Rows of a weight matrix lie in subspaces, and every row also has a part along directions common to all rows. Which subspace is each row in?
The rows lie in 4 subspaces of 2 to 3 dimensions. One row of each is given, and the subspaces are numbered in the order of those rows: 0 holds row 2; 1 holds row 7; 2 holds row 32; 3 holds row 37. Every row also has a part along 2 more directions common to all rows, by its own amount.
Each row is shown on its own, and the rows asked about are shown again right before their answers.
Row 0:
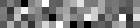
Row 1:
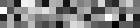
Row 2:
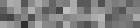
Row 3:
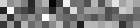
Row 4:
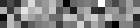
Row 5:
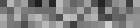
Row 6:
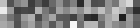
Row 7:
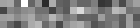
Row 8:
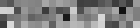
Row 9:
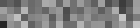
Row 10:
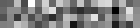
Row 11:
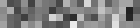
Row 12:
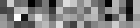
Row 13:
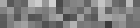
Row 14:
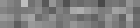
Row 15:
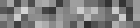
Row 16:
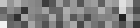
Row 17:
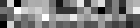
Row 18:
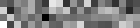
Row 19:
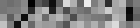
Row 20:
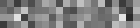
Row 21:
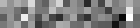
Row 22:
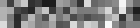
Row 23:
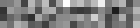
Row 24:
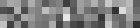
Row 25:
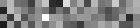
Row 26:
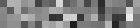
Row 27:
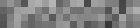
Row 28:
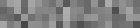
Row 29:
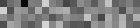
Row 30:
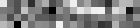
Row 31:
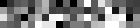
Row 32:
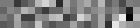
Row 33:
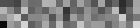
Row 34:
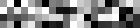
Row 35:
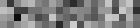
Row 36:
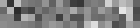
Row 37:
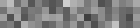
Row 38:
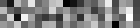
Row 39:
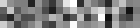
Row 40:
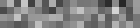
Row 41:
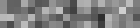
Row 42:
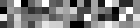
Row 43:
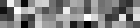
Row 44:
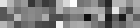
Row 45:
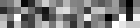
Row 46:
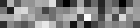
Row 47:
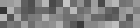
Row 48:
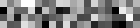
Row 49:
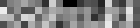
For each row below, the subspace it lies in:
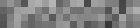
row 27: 2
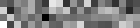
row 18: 3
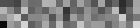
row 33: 0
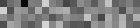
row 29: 1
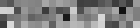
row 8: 0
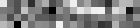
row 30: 1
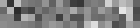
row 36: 3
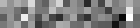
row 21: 2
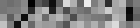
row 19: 2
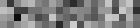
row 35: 2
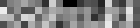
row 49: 1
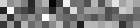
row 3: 3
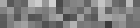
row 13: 2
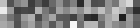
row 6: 1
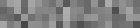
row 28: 0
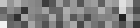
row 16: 0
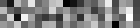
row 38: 3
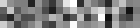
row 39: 0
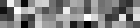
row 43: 0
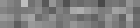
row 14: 1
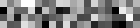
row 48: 1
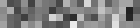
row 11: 2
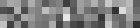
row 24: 0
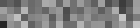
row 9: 0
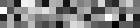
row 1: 3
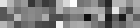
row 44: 2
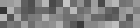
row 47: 3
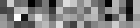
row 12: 2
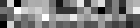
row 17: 3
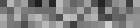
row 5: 2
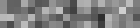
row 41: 0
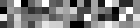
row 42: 3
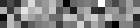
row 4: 3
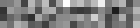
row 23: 1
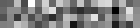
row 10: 1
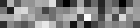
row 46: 1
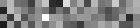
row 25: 3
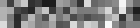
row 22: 2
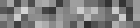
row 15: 1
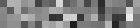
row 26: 2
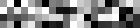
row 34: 3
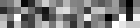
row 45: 3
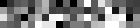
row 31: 2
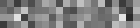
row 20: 0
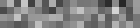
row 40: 1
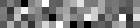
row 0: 1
